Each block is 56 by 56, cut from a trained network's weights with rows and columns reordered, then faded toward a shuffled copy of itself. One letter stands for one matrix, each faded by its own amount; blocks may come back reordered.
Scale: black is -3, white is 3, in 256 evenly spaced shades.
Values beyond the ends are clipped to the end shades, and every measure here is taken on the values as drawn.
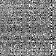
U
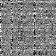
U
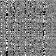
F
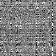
U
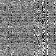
U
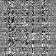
F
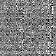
U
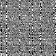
U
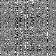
F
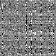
U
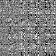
F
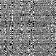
U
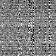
U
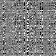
F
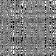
F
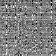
U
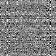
U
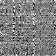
U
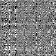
U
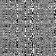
F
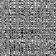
F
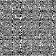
U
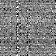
U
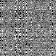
F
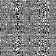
F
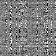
F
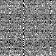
U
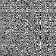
U
